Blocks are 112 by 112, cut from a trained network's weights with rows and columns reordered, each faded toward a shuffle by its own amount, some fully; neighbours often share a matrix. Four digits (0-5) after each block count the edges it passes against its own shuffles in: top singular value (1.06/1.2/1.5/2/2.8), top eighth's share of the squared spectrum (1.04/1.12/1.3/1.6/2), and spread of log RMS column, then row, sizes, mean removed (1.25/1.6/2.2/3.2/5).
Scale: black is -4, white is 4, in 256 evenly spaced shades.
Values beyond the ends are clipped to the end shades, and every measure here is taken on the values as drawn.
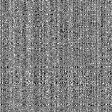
4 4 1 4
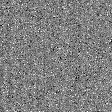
1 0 0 0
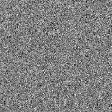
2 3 2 1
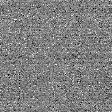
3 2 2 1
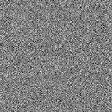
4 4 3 2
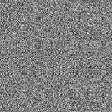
4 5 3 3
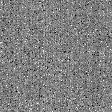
2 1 0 1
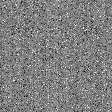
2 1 0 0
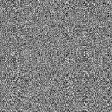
4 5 3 2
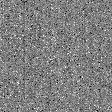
2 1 0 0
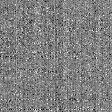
3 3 0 3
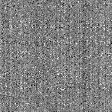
3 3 0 3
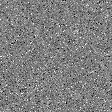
0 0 0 0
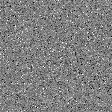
0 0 0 0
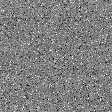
0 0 0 0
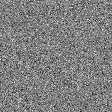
0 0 0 0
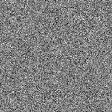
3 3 2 1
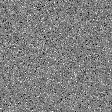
0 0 0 0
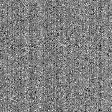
3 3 0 2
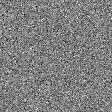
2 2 0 0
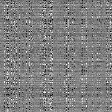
4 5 4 1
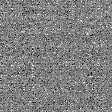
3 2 2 0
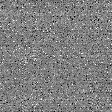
2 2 1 0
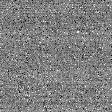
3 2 2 0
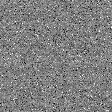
1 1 0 0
